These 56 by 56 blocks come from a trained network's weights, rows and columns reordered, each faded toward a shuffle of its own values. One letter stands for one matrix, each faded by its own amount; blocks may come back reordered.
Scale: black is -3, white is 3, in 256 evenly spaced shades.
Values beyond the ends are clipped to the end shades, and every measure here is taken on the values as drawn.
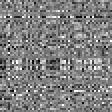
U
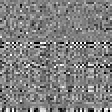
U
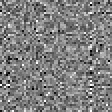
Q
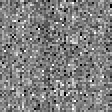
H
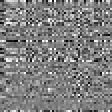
U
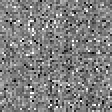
H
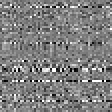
U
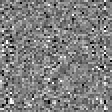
Q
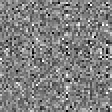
Q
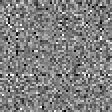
Q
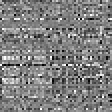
U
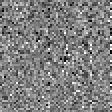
Q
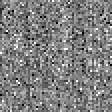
H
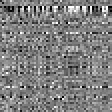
U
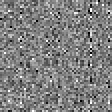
Q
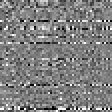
U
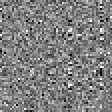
Q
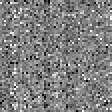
H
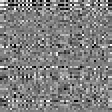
U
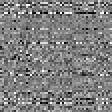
U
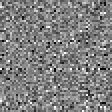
Q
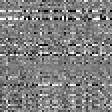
U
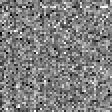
H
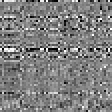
U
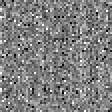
H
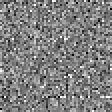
H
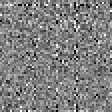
Q
